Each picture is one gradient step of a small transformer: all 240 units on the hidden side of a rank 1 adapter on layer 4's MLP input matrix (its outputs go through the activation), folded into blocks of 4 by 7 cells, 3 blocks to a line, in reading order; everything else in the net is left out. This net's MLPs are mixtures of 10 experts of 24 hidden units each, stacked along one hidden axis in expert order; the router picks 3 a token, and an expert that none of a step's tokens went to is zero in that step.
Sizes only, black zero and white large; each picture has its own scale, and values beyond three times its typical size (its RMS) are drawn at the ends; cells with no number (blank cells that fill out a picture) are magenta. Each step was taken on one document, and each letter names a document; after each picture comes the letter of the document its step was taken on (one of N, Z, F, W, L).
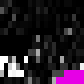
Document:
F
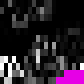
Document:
F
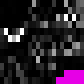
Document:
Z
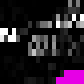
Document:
Z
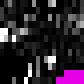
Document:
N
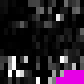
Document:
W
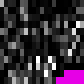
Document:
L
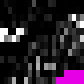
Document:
N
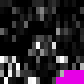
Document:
F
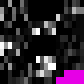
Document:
L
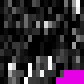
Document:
L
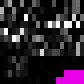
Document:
Z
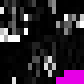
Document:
N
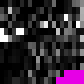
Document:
N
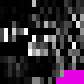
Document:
Z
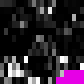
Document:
F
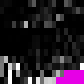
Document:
W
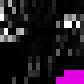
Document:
N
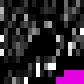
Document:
L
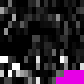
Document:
F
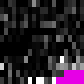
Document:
W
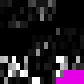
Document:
F
